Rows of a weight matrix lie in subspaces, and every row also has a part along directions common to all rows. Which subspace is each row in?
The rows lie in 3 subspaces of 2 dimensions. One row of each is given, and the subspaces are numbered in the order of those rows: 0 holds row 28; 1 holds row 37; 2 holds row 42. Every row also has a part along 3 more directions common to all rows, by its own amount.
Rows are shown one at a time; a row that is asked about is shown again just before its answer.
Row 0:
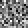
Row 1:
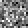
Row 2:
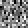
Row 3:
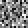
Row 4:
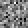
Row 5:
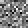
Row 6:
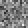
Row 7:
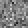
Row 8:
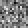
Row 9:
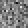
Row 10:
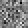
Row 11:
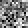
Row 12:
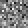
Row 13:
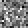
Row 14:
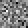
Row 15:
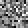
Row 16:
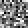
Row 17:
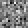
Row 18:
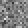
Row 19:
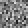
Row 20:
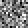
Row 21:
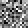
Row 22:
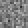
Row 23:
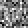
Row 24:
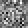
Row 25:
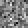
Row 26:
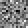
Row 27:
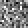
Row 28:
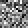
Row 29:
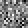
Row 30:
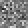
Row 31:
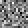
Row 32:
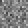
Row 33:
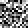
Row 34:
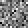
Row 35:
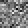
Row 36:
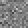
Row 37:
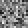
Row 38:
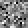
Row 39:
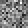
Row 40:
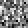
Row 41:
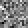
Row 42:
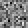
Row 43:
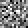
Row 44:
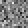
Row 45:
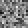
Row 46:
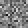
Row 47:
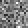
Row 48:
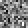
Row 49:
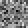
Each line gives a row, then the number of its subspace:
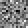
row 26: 2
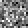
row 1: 1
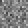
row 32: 1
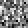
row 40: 1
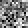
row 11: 1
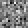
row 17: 2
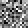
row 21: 0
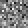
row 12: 0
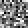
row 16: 1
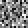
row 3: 0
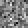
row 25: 1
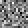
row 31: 0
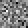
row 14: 2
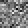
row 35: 0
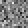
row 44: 0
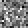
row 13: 1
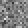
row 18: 0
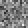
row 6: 2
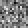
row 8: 1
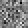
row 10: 0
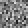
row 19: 2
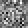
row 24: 0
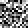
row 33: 0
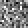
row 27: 1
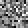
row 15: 0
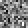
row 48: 2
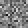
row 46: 0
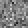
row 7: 1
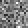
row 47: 1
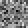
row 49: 2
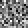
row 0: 0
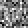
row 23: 1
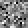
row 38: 2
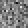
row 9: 2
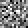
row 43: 2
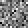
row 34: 0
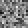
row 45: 1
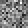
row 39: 0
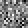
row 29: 0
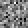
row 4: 2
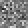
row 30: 2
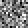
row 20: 1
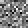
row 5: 0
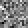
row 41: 2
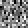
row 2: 1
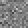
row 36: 0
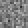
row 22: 2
